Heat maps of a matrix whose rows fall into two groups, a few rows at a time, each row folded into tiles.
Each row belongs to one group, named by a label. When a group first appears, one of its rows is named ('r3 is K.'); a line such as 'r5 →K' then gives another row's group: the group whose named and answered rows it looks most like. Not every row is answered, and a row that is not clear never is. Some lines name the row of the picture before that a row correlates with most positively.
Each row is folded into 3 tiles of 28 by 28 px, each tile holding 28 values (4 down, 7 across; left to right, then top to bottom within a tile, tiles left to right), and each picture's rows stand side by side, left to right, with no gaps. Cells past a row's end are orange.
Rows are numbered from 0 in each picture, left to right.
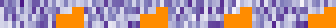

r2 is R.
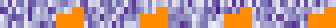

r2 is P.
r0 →R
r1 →P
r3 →R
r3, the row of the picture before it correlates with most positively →0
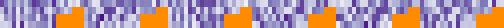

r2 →R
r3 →P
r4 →P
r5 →P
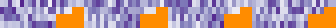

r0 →R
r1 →R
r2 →R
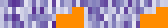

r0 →R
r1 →R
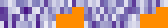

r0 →P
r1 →P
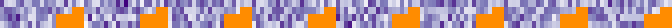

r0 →P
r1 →R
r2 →R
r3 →P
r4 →P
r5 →R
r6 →P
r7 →R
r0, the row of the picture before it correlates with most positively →1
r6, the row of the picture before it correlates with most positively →1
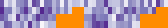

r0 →P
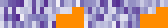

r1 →R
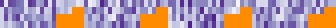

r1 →P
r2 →R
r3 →P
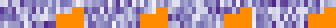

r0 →R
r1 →R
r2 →P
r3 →R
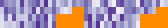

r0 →R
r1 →P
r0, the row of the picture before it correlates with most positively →3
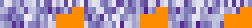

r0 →P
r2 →P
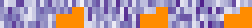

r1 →R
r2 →R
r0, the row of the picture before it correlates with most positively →0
